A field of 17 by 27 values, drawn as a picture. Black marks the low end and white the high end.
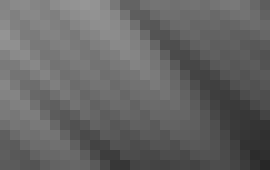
Values rise toward the top left. Overall the values sit about 40% of the way up the scale. Neither half mirrors the other. No single row or column stands out from its neighbours. The top left is the ninth with the highest average.
